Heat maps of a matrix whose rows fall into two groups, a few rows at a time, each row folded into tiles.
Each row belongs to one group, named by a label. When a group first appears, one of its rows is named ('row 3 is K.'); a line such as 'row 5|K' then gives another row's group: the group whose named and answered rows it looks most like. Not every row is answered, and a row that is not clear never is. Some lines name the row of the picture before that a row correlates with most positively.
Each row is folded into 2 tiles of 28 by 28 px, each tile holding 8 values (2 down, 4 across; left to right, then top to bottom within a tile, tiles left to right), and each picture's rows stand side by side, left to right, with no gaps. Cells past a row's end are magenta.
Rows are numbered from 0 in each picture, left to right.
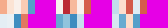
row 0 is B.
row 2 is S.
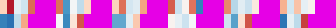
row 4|B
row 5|B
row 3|B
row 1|B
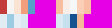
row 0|B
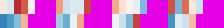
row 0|B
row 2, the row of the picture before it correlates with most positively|1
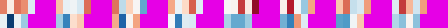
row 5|S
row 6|S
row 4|S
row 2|B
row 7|S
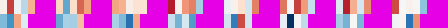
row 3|B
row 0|S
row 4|S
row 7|B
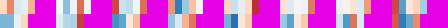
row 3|B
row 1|B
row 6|S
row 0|S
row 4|S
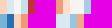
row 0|S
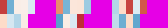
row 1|B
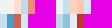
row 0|S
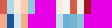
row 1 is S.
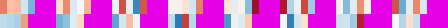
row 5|B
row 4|S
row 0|B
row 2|S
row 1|S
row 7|B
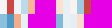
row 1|S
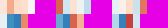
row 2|S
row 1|B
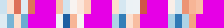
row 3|B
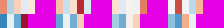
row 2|S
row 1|B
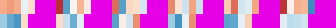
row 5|B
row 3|B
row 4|S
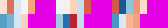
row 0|S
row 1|S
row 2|B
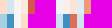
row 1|S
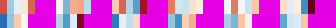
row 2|S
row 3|B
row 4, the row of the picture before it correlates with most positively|1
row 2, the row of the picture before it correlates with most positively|0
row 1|B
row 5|S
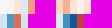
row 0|S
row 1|B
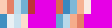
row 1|B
